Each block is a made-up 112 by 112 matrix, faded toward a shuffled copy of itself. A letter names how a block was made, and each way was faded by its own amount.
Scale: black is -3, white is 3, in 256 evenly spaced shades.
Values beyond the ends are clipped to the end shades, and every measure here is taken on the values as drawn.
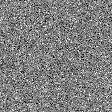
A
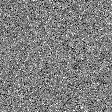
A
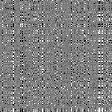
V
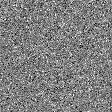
A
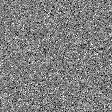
A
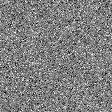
A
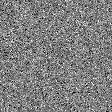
A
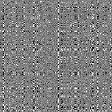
V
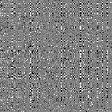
V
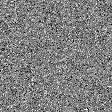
A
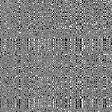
V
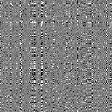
V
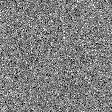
A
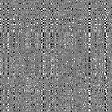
V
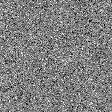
A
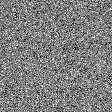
A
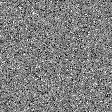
A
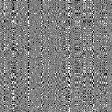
V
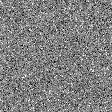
A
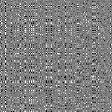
V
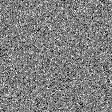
A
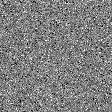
A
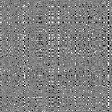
V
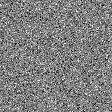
A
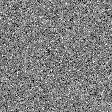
A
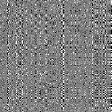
V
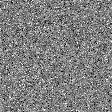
A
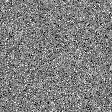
A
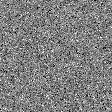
A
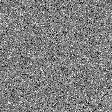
A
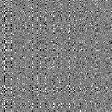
V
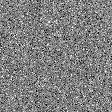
A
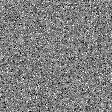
A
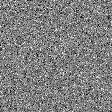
A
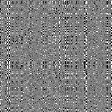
V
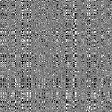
V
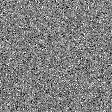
A
